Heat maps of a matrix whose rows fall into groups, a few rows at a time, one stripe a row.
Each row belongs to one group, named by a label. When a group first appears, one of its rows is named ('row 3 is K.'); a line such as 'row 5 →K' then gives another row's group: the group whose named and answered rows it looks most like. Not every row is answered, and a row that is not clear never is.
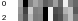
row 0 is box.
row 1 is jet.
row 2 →jet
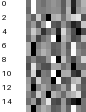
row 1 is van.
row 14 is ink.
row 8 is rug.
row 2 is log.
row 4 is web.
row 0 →van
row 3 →ink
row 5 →rug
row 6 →box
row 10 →rug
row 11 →jet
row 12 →box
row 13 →log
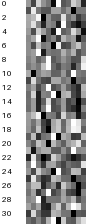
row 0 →jet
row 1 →van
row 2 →web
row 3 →web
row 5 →web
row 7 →web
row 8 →ink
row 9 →ink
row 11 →van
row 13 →rug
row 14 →ink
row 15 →ink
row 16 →web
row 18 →log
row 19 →rug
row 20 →log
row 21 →box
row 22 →van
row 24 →jet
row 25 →van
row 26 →web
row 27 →ink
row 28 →web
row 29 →log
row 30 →van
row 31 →rug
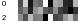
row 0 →rug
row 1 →ink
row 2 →jet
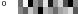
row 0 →rug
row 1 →log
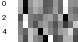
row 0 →box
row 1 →box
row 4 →log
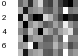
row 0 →ink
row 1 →box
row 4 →log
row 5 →box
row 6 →web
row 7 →box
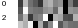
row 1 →van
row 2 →rug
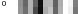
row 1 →log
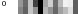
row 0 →log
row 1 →log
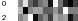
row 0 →web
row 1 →box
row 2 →web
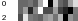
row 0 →rug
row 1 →ink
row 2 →van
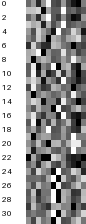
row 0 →ink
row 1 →web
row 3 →web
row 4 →jet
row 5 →log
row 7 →web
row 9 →rug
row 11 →web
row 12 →van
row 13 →box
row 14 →web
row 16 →web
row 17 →rug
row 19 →box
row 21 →box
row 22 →van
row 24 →jet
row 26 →jet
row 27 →rug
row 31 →jet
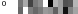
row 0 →rug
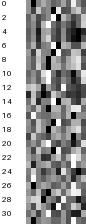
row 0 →box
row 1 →jet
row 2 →rug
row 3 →ink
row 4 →ink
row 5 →ink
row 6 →rug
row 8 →log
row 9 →log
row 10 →ink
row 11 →ink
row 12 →web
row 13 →van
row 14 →rug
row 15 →log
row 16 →van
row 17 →jet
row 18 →log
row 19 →van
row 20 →ink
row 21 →jet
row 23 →box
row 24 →web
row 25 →van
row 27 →log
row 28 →web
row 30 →ink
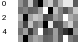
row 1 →rug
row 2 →box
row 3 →jet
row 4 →ink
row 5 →box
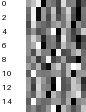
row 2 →rug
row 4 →rug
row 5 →web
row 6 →web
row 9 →log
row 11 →jet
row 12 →jet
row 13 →log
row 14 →van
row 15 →rug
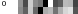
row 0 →jet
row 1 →log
